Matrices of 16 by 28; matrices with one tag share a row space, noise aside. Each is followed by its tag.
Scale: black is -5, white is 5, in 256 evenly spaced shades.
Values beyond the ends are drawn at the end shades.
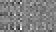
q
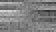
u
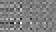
q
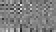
q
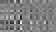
q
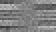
u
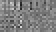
q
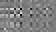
q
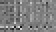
q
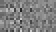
q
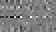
q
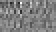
q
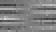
u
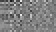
q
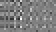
q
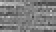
u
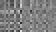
q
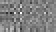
q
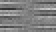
u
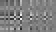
q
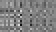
q
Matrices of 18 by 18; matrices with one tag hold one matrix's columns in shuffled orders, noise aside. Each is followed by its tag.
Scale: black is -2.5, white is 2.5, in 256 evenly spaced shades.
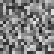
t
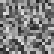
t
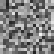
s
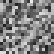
t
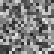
t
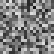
s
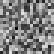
t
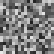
t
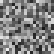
t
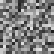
s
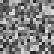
t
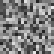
t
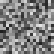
s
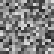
s
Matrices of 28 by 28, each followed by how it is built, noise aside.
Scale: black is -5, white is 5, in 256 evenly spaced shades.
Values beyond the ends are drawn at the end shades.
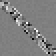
banded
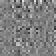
low rank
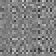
low rank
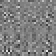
low rank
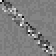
banded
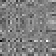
low rank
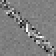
banded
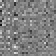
low rank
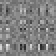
low rank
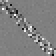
banded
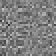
low rank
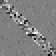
banded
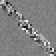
banded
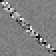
banded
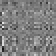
low rank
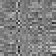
low rank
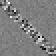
banded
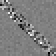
banded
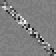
banded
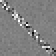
banded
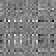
low rank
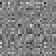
low rank
